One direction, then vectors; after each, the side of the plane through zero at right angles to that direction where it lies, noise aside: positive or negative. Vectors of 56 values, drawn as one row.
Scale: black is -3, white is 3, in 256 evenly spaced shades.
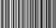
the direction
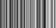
negative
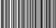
positive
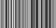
positive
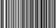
positive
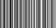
negative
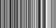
negative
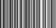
negative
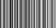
negative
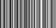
negative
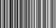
negative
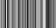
positive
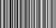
negative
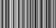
positive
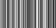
positive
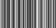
positive
